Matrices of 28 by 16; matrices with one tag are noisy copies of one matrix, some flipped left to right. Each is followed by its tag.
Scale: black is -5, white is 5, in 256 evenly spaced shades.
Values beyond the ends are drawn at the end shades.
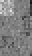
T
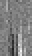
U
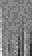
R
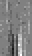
U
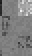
T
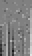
R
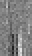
U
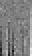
R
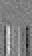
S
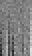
R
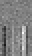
S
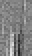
U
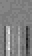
S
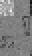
T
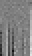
R
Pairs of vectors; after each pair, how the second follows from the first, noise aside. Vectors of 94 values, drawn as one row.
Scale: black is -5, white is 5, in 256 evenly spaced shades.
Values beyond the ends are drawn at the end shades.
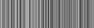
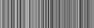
copied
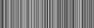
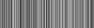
reversed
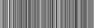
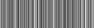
reversed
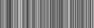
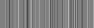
partly zeroed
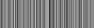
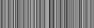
copied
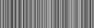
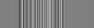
partly zeroed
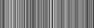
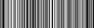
scaled up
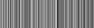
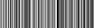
scaled up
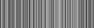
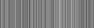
shrunk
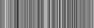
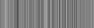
shrunk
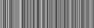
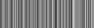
reversed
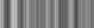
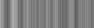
shrunk
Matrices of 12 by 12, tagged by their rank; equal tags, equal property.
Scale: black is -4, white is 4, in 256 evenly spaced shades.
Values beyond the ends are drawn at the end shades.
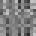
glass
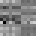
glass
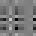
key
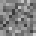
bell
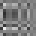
key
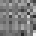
glass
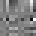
glass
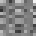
glass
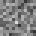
bell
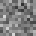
bell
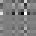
key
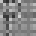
glass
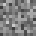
bell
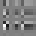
key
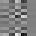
key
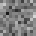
bell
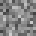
bell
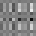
key
